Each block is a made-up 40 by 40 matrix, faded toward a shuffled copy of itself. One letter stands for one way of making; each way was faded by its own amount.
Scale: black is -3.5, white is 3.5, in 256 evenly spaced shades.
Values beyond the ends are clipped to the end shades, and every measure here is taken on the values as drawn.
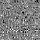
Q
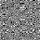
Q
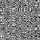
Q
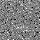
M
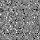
M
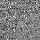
M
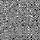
Q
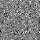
M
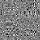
Q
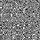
Q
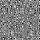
Q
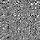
Q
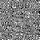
Q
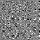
Q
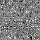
M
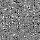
M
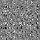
Q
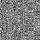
Q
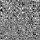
Q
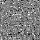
M
